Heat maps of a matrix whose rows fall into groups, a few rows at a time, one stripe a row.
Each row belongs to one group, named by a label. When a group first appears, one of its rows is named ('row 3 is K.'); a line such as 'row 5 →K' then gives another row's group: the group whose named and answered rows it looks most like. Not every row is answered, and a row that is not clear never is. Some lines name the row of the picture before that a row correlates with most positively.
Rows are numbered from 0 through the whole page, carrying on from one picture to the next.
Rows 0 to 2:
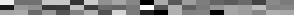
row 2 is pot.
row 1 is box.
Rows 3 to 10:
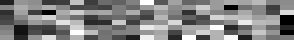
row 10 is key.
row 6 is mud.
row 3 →box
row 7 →mud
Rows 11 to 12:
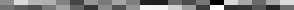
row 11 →pot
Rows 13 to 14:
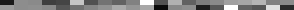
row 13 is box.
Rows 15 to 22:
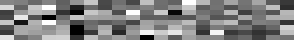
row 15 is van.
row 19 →key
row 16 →key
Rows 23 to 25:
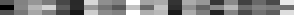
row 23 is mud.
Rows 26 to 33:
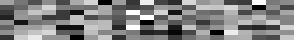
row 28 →mud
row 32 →pot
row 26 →van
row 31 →mud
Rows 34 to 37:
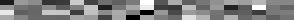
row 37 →van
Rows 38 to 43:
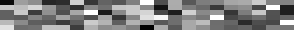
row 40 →van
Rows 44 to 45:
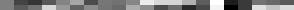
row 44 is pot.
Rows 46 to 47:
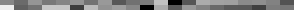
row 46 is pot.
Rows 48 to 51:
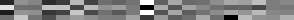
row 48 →box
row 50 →box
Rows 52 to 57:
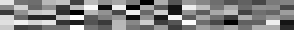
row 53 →van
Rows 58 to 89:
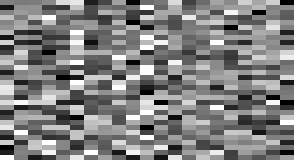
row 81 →mud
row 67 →box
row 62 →van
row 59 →box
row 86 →key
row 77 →key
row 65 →box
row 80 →box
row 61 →key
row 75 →pot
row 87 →mud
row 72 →box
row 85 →box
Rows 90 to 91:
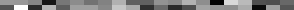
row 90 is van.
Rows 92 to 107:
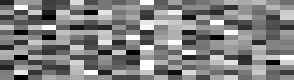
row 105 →box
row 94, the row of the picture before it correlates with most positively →90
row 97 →key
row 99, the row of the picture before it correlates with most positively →90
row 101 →box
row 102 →van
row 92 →box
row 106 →van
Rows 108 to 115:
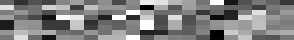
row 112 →box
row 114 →pot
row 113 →box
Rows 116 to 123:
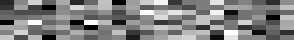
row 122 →van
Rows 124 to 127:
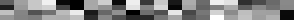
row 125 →mud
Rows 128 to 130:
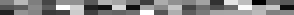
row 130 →box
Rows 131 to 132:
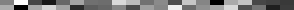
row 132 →key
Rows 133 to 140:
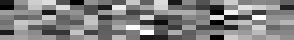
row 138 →van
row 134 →mud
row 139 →box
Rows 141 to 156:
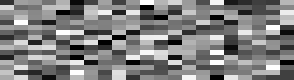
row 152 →mud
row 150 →key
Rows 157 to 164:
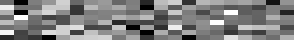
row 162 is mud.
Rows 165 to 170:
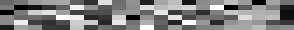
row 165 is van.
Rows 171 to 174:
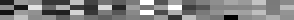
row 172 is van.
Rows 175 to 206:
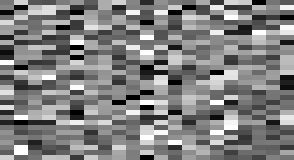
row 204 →van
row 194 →van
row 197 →mud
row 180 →mud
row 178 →van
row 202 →key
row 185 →box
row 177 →mud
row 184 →mud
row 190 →mud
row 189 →pot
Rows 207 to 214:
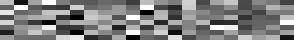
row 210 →mud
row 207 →key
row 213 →mud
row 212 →mud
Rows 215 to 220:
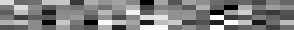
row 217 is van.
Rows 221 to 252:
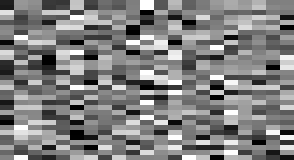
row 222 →box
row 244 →box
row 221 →box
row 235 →box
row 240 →pot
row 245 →mud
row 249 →van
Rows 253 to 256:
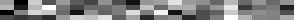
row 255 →mud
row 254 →key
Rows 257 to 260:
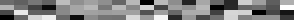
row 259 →van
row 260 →mud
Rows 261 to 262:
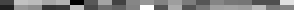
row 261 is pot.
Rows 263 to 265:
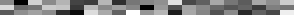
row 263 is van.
